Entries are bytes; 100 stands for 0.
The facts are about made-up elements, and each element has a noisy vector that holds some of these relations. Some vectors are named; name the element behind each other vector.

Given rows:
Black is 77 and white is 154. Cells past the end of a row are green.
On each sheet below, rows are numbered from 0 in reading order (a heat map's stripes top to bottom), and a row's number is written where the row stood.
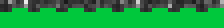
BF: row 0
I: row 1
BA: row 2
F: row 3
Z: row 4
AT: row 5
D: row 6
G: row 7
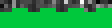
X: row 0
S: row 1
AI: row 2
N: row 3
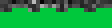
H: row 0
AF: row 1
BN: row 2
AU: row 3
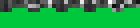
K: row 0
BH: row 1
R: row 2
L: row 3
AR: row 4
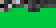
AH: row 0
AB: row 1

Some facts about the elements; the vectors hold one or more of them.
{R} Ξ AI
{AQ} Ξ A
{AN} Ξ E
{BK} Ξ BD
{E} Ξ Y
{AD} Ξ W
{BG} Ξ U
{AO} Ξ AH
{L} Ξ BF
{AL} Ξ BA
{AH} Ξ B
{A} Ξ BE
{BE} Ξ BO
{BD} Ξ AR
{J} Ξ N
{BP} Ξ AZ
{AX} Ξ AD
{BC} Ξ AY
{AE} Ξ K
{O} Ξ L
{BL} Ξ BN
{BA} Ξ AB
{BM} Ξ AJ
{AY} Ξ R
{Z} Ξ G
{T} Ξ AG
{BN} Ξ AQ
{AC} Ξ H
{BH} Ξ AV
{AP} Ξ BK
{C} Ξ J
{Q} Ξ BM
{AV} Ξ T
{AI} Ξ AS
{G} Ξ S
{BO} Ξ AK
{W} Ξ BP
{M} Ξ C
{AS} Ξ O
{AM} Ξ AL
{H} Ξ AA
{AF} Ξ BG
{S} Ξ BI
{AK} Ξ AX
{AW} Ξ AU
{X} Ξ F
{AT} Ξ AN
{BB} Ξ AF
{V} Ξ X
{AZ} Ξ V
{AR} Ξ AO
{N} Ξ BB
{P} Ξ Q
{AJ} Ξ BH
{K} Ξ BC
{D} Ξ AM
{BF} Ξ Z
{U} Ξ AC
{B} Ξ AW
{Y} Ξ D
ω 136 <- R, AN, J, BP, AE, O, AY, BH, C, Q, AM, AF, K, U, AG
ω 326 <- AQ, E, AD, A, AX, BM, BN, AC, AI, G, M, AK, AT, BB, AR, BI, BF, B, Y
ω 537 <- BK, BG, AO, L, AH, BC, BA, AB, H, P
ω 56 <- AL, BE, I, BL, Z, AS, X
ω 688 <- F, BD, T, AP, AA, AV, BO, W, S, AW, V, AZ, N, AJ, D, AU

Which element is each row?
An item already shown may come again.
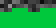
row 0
AW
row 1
C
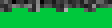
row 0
J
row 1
A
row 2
AK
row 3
BK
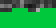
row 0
Q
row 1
AX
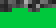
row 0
G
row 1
AW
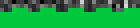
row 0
J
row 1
J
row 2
Z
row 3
BC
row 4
AZ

